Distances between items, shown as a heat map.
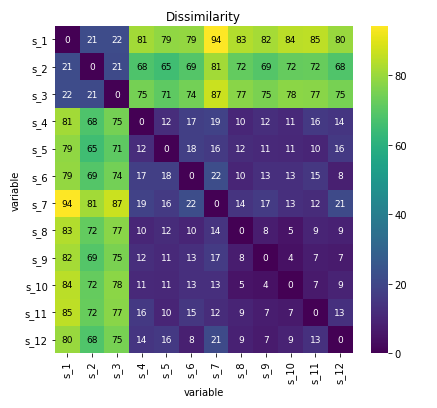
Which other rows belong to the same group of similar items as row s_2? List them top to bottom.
s_1, s_3
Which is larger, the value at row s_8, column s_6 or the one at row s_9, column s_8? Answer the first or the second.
the first
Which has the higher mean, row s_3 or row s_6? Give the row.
s_3
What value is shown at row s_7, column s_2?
81
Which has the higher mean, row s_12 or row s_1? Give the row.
s_1
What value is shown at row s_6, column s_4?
17
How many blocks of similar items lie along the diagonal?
2
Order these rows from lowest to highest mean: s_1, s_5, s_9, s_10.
s_9, s_10, s_5, s_1
